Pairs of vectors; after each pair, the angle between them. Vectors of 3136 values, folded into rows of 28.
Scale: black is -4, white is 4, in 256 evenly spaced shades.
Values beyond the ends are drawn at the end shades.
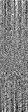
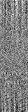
nearly parallel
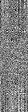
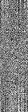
nearly parallel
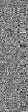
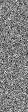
orthogonal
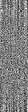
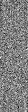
partly opposed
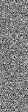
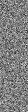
partly aligned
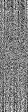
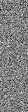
orthogonal
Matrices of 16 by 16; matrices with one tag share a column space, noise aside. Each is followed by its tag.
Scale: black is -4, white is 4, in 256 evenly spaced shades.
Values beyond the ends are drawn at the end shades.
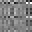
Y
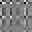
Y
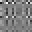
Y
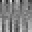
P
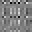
Y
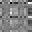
Y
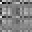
Y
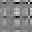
Y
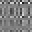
Y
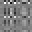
Y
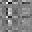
Y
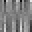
P
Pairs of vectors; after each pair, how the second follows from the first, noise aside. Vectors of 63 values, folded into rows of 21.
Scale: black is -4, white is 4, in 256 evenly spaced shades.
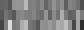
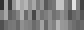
reversed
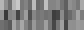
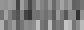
reversed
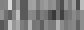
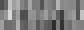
wrapped around
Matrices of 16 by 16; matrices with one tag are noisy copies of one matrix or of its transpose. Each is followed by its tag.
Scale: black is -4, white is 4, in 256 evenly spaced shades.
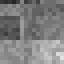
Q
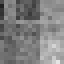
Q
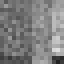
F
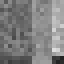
F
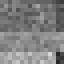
F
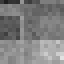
Q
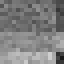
F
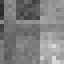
Q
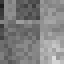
Q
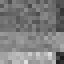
F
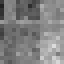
Q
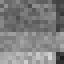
F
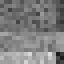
F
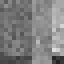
F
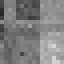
Q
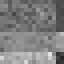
F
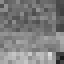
F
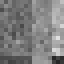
F
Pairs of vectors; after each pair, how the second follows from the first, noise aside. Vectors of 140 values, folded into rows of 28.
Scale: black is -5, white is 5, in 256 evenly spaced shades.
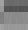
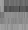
copied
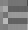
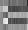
scaled up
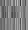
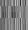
copied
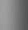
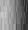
scaled up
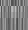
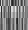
scaled up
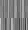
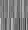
copied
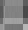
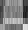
scaled up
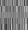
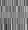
copied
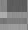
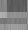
copied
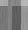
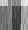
scaled up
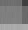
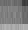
copied
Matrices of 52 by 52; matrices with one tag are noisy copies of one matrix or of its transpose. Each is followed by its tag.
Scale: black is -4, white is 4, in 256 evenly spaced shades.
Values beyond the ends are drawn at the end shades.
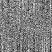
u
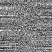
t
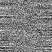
t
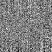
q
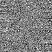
q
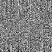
q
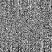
q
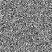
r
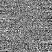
q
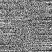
u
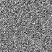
r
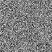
r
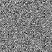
r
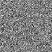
r
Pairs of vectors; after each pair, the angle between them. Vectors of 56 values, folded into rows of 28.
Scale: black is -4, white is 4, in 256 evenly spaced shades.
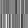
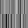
nearly opposite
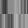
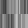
nearly parallel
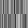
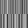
partly opposed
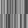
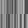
nearly parallel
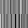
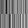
partly opposed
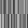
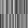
nearly opposite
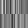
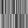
nearly opposite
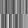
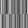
partly aligned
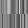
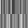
orthogonal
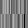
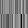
orthogonal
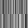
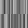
partly opposed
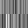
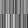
nearly parallel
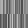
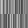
nearly parallel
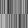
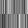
nearly opposite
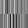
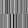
nearly parallel
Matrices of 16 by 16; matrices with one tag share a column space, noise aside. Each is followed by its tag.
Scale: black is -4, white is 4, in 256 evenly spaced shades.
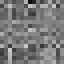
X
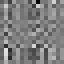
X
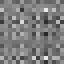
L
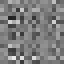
L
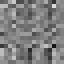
X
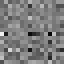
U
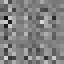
L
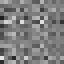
L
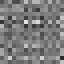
L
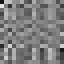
X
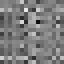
L
